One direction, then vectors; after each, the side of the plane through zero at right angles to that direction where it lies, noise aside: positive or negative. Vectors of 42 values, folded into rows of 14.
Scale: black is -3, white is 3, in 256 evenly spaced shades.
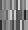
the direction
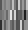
positive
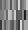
positive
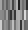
negative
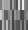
positive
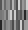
positive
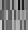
negative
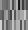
negative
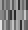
negative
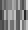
positive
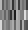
negative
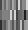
positive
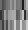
positive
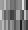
negative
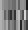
negative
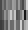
positive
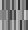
negative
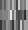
positive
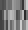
positive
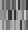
negative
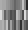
negative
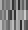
negative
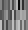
negative
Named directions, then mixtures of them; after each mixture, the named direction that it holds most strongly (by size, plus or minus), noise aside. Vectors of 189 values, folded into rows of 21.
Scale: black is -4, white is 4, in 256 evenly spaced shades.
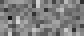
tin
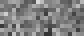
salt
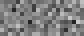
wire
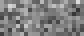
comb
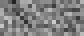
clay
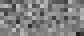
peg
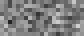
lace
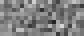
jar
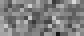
lace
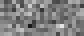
jar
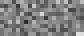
peg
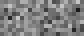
comb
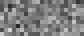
comb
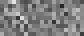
clay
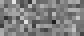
clay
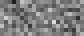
clay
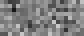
wire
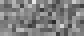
jar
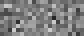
jar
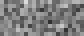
jar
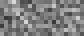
clay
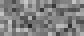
clay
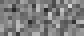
wire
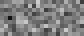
tin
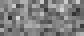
comb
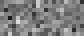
tin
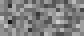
lace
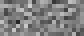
peg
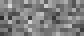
lace
